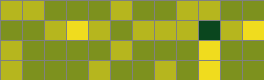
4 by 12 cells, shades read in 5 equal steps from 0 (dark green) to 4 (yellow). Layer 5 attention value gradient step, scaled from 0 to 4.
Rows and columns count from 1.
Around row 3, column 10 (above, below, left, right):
0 4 2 2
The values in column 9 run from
2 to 3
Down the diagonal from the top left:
3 2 2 2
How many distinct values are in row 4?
3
